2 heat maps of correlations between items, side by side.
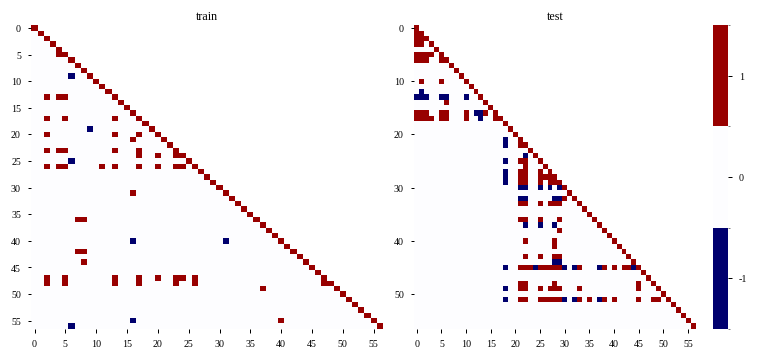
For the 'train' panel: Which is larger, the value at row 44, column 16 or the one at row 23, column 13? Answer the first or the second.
the second
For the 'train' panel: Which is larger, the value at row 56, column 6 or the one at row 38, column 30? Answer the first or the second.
the second
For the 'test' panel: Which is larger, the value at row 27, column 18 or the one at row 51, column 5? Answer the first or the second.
the second
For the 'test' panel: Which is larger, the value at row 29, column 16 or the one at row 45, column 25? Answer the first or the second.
the second
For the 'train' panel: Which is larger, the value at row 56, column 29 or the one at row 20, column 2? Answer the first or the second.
the second
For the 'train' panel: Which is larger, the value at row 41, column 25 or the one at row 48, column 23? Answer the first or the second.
the second
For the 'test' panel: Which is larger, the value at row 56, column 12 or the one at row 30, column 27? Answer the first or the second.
the first
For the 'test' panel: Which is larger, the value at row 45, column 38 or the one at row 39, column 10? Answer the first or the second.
the first
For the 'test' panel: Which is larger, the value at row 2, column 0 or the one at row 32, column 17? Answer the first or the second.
the first
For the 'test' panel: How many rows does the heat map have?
57
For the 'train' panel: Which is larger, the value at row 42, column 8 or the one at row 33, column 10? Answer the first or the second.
the first
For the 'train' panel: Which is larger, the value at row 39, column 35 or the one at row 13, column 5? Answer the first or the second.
the second
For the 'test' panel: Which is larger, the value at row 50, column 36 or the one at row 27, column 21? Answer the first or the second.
the second
